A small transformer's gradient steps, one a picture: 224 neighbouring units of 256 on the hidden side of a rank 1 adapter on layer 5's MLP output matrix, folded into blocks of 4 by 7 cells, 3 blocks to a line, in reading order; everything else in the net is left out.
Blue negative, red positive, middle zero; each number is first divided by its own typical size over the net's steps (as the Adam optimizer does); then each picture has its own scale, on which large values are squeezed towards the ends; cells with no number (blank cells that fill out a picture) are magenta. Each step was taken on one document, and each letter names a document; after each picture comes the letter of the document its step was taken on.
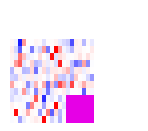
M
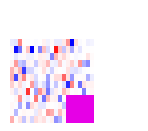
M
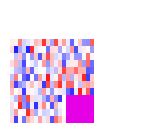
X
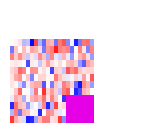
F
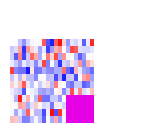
X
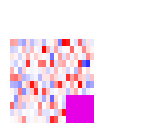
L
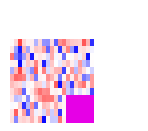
X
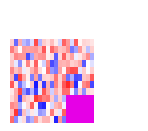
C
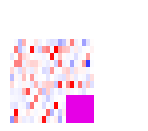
M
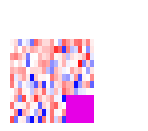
C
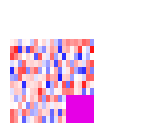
X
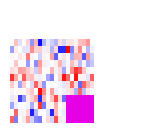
F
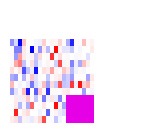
M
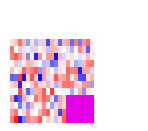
C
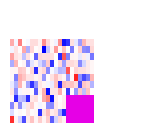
L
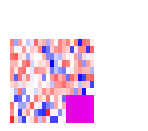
C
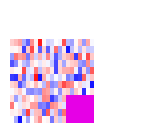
C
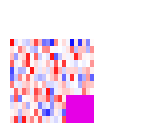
C
